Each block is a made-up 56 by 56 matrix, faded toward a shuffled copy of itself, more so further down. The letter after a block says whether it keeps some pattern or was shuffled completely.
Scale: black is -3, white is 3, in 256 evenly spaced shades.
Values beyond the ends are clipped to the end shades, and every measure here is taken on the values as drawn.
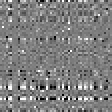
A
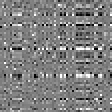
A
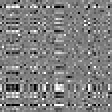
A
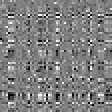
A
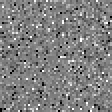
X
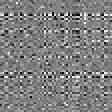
A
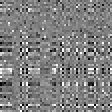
A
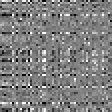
A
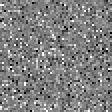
X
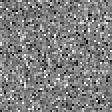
X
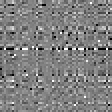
A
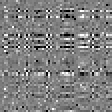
A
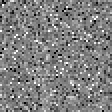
X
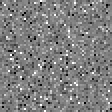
X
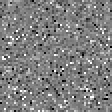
X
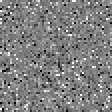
X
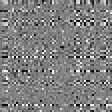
A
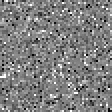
X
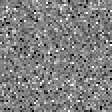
X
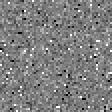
X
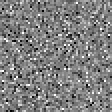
X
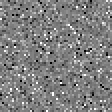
X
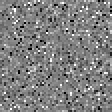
X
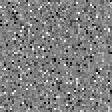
X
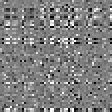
A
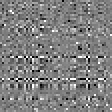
A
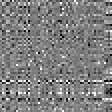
A
